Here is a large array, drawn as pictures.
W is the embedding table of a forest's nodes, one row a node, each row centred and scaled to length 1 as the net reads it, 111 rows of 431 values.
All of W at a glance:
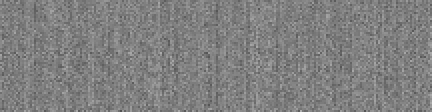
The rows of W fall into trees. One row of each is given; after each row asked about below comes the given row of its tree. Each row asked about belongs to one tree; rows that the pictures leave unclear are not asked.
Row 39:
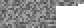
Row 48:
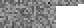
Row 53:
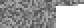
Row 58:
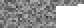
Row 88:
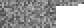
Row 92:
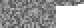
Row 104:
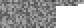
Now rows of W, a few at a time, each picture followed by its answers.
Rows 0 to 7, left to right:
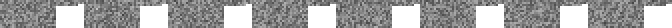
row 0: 39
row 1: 48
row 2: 53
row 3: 39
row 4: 88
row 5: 48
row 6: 92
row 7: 39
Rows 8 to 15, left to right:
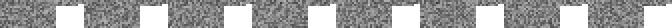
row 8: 48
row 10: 88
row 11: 39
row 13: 48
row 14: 88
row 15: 104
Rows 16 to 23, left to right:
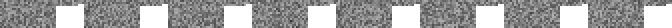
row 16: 88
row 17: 88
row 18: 88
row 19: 48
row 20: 88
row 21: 92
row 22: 53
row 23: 39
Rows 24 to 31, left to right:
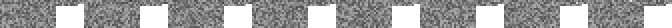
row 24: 104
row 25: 88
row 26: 58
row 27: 53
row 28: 48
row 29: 92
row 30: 58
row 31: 104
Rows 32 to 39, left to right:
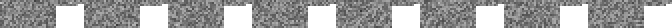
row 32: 88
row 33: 58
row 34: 48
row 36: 92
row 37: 58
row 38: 48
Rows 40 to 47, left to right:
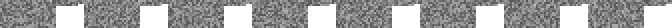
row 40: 92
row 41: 88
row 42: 88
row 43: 92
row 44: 48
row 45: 92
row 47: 92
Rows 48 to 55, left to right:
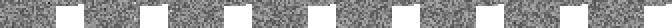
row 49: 53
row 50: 58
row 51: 48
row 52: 53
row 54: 58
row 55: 58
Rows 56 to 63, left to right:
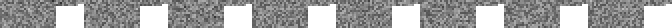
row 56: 104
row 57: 104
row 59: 88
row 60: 48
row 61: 92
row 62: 92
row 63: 88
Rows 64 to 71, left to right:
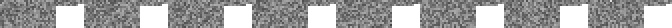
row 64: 92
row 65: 92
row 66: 58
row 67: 58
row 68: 92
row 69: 92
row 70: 58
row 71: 92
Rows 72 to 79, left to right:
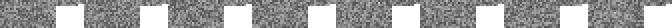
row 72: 48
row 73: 48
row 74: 58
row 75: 53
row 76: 39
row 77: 88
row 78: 92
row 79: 39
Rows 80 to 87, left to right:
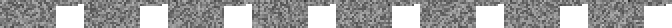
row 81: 58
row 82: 53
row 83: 104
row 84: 39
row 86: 104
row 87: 39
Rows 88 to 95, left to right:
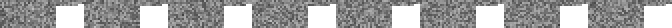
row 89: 39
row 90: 104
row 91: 58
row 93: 92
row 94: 92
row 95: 58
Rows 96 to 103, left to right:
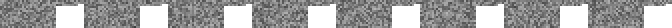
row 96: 58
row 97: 88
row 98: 88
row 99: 92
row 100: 58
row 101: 39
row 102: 88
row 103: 58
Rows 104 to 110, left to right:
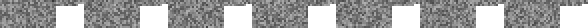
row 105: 58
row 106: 58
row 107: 53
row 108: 53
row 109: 48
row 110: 88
